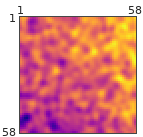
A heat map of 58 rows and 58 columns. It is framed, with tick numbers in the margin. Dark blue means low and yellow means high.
Lone odd cells: none. Odd rows or columns: none. Histogram: bell-shaped. Grain: blotchy. Slope: up to the top right.
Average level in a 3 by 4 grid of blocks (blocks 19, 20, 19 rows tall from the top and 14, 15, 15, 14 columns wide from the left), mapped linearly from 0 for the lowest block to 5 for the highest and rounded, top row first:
2345
1224
0013
